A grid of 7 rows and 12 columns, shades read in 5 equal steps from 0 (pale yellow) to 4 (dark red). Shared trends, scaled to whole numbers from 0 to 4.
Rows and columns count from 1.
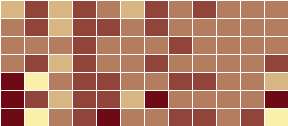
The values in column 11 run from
2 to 3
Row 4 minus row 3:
0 1 -1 0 0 0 1 -1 0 0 0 1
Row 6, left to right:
4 3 1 3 3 1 4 2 2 2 2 4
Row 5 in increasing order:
0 1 2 2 2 2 2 3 3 3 3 4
